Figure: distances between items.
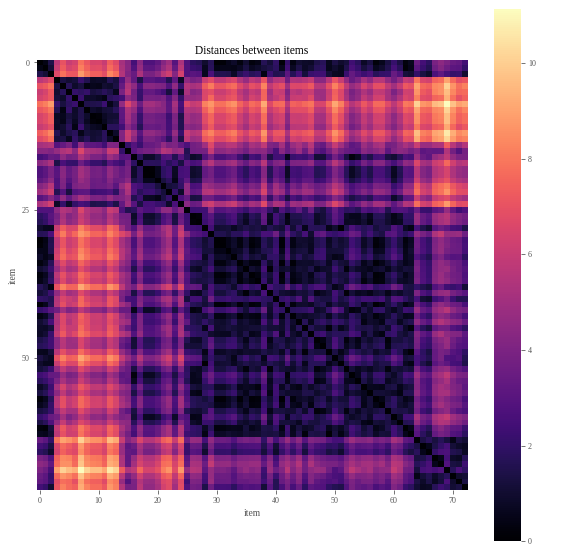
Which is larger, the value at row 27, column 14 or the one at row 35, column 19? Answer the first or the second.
the first
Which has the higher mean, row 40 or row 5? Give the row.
5
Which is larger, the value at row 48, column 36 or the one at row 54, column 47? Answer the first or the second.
the first
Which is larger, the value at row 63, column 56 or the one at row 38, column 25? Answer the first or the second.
the second
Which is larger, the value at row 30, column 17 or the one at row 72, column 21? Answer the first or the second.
the second
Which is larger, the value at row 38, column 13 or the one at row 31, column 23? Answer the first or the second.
the first
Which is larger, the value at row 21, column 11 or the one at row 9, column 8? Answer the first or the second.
the first
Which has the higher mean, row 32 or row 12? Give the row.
12
